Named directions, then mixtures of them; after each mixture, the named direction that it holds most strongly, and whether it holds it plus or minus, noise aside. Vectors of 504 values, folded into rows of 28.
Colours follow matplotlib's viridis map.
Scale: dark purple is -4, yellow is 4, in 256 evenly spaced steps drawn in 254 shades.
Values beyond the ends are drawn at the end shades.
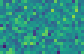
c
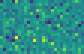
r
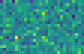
r, plus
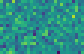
c, plus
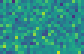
c, minus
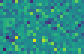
r, plus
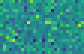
r, minus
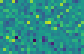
r, minus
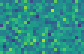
c, plus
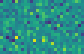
r, plus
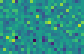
r, minus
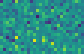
r, plus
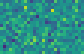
c, plus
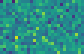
r, plus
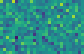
r, minus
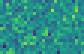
c, plus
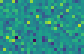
r, minus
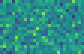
c, minus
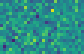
c, plus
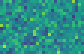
c, minus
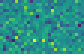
r, plus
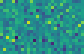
r, minus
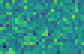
c, plus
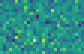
r, plus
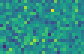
c, plus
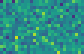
r, plus
